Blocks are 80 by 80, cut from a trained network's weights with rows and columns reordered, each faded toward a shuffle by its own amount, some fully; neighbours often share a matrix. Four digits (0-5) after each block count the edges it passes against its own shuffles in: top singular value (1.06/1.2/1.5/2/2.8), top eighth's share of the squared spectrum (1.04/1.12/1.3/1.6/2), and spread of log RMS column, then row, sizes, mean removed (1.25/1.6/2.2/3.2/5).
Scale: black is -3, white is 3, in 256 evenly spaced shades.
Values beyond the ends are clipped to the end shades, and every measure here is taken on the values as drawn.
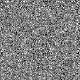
3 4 2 2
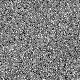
0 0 0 0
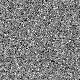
0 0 0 0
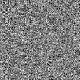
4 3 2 1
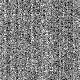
3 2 0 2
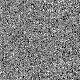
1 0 0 0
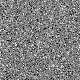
0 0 0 0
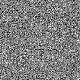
3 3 1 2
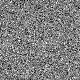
0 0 0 0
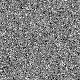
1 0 0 0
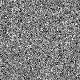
2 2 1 0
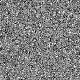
2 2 1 0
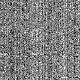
3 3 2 2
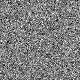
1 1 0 0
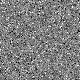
0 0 0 0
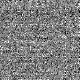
3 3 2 1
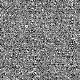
2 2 2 0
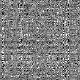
3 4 3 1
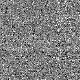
1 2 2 0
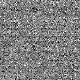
3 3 2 1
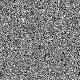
1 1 0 0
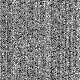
3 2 1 1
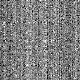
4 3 1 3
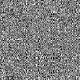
3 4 3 2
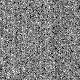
1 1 0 0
